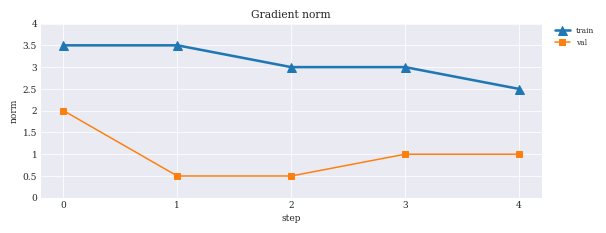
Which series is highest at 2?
train
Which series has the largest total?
train
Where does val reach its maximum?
0
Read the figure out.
Title: Gradient norm
x-axis: step, ticks 0 1 2 3 4
y-axis: norm, ticks 0 0.5 1 1.5 2 2.5 3 3.5 4
Legend: train, val
Values:
train: 3.5 3.5 3 3 2.5
val: 2 0.5 0.5 1 1
